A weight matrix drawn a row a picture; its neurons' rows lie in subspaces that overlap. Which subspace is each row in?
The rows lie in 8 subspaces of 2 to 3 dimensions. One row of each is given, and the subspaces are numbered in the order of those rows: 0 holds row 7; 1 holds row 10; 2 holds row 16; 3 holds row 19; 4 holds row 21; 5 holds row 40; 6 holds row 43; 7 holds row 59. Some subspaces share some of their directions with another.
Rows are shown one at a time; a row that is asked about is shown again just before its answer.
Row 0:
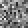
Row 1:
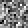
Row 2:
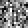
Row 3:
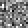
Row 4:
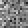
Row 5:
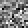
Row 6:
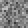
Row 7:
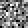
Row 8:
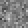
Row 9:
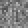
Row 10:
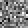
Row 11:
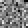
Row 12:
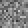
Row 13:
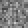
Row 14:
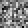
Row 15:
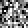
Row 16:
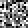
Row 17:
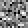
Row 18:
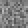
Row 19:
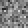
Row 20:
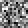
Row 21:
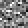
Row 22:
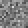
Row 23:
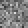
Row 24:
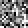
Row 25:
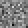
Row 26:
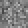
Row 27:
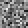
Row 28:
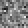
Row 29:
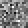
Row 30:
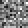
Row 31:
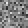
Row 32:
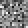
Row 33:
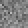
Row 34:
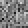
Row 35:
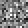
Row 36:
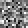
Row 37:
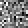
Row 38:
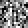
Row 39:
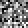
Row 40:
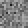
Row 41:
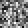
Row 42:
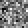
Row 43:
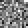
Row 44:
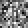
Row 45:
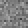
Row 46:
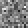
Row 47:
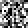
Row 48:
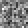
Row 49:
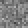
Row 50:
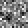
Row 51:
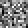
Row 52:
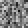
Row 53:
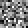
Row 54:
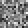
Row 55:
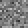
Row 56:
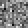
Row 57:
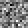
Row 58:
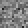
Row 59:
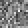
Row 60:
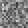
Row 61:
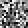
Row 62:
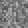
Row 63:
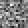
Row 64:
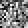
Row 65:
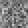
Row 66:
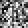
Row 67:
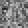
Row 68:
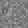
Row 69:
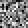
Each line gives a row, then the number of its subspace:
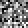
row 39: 3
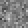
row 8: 4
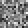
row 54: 7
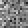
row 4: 1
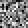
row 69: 2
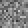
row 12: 4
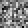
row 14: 7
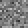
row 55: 4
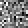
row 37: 1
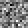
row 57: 0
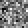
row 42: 4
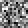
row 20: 1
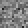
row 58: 7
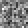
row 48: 7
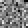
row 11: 6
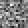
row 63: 0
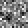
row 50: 4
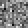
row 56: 2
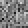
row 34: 7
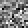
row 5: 7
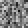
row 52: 6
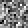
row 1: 5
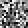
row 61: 6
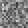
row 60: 2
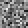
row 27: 6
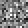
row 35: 1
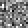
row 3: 2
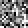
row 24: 3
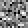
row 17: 4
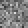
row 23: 5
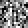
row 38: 2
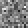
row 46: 3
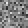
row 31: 1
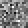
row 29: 6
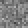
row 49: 7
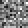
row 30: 1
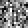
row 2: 2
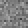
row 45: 1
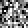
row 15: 3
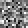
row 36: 5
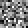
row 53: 5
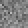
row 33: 0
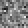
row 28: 3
